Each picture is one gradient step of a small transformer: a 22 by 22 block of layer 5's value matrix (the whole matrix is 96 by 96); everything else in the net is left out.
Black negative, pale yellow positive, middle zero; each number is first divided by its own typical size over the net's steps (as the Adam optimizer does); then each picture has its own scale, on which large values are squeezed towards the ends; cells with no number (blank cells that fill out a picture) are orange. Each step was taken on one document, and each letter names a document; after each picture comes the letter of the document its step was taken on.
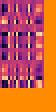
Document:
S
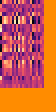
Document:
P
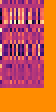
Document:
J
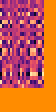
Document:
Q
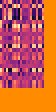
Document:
Q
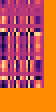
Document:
S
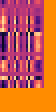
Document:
S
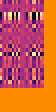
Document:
Q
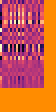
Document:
J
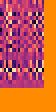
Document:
Q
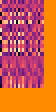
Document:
J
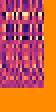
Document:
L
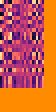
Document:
Q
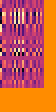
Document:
P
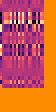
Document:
J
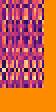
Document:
L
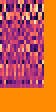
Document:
L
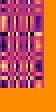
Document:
S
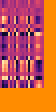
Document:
S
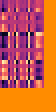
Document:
S
